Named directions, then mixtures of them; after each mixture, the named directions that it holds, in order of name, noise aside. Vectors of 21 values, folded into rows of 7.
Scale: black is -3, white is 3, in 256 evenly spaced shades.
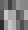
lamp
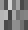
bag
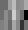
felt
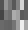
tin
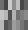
bag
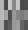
bag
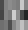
felt, tin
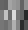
bag, felt, lamp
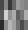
lamp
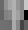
felt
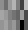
felt, tin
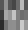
lamp, tin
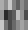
lamp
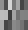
bag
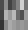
lamp, tin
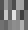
bag, lamp, tin
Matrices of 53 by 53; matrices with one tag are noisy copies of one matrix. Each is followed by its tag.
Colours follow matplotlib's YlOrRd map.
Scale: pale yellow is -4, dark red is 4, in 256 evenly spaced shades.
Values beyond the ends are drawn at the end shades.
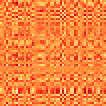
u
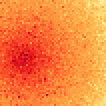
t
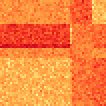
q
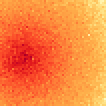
t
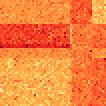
q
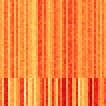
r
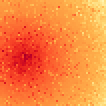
t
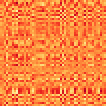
u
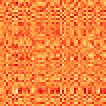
u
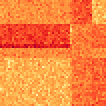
q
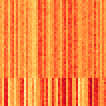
r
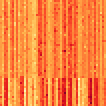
r
